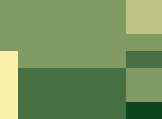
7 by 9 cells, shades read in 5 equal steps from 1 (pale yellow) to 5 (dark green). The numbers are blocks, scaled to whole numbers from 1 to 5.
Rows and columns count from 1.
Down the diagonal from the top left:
3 3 3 3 4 4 4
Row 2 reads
3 3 3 3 3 3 3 2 2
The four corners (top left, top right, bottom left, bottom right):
3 2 1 5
